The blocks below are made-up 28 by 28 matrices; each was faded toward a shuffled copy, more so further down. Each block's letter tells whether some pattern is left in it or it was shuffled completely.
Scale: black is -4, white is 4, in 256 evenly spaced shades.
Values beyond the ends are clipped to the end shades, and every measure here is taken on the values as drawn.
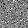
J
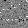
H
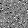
J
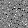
J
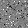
J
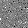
J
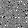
H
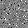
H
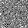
J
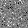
J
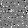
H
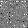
H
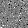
J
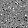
H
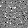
H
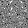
J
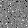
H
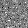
J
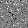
J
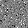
J
